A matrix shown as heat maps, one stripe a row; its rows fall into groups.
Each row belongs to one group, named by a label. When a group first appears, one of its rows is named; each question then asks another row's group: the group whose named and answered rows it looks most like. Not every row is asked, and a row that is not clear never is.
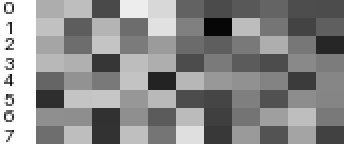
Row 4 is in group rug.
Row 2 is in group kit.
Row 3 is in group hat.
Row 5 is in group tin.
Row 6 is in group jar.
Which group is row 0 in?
hat
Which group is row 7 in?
jar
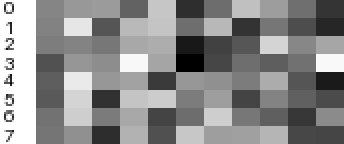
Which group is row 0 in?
kit
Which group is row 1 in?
hat
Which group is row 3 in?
tin
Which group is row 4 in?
rug
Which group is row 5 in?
hat
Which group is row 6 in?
rug
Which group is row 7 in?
rug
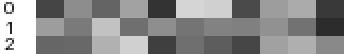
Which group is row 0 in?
rug
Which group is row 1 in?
kit
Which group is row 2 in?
tin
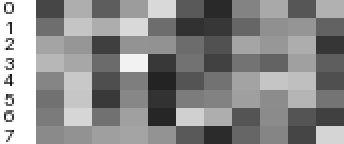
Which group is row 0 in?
tin
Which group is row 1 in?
tin
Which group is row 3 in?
jar
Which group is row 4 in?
jar
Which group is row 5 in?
jar
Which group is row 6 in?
rug
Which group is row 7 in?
tin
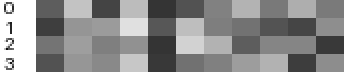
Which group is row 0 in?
jar
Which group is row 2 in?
rug
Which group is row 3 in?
rug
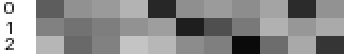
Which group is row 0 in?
rug
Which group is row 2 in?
hat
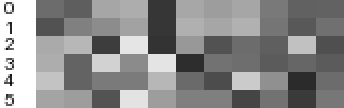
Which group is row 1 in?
rug
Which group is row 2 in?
jar
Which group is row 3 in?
kit
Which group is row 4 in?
kit
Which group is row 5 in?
hat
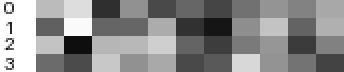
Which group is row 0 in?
jar
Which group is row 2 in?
kit
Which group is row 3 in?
kit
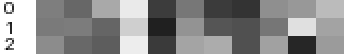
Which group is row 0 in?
tin
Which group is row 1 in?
jar
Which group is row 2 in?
rug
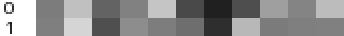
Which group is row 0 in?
tin
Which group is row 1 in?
jar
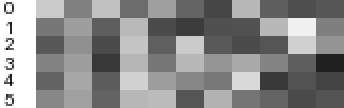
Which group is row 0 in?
kit
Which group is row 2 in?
jar
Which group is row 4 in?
hat
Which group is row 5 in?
hat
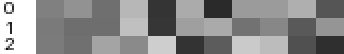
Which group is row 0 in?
jar
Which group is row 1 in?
rug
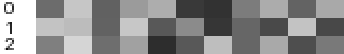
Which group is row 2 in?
rug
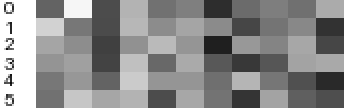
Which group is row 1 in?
hat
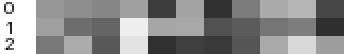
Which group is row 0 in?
jar
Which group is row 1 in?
hat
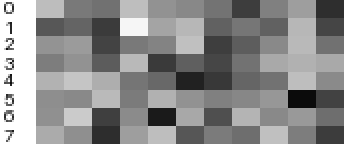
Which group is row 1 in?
hat
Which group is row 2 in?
jar
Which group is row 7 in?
hat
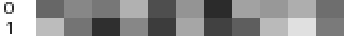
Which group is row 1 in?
jar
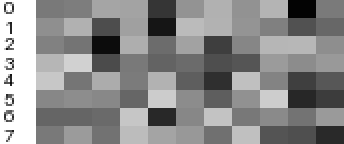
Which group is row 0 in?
rug
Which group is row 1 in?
rug
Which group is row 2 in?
jar
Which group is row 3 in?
jar
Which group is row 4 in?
kit
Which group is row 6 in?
rug
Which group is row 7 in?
hat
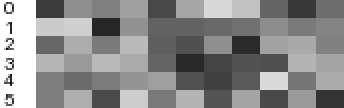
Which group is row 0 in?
rug
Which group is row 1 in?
jar
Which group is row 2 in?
tin
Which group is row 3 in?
tin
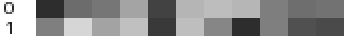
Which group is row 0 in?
rug
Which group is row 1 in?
rug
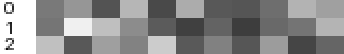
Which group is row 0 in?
jar
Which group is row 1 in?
tin
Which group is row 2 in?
kit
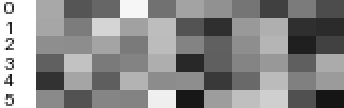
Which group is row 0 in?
hat
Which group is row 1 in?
kit
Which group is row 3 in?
tin
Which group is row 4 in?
tin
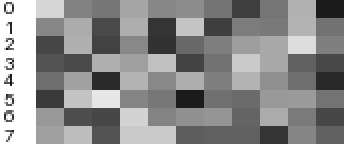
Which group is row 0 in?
hat
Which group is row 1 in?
jar
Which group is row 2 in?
jar
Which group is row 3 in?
kit
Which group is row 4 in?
hat
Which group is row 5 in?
tin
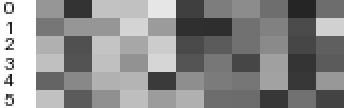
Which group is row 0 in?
kit
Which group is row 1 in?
tin
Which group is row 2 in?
kit
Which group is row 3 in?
kit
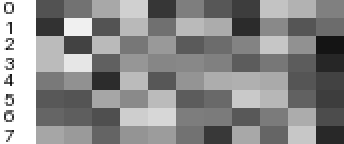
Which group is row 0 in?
tin
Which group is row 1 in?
rug
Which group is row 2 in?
kit
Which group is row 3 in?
hat
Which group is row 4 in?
rug
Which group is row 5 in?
kit
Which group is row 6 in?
hat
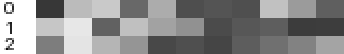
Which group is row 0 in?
tin
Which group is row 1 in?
hat
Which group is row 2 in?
tin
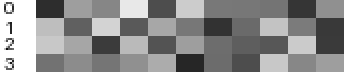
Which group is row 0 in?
rug
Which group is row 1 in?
kit
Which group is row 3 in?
tin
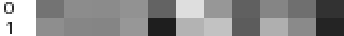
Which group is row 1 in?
rug
